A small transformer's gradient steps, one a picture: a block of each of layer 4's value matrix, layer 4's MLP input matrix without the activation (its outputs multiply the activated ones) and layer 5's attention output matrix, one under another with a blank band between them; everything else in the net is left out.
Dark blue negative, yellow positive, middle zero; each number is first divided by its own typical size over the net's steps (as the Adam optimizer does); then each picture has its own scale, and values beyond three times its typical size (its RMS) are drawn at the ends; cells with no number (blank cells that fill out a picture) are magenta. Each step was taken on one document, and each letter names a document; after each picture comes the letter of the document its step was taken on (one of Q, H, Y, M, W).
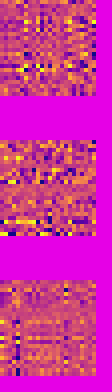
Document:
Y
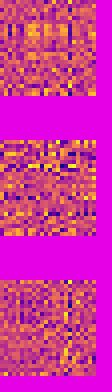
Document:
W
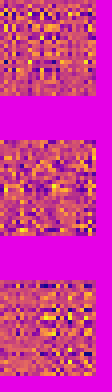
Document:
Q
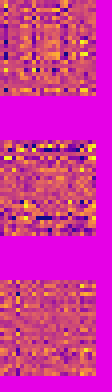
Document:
Y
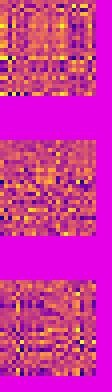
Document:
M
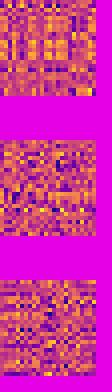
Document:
Q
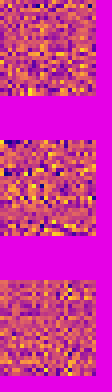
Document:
W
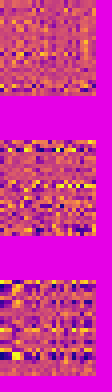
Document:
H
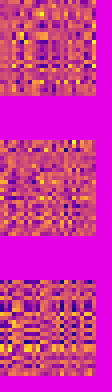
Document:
H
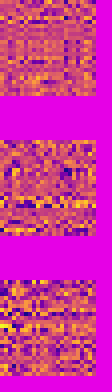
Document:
H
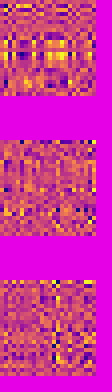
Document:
Q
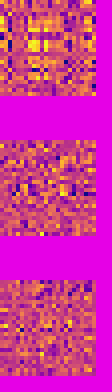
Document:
Q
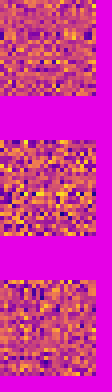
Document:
W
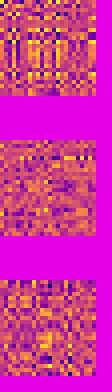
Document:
W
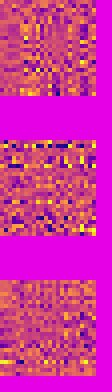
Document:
Y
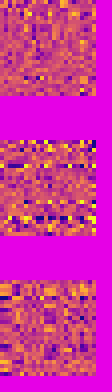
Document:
Y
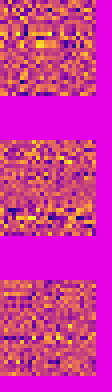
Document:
M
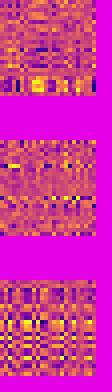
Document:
H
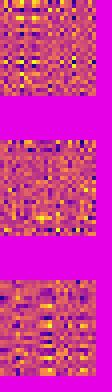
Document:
Y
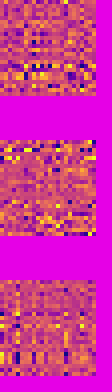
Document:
Y
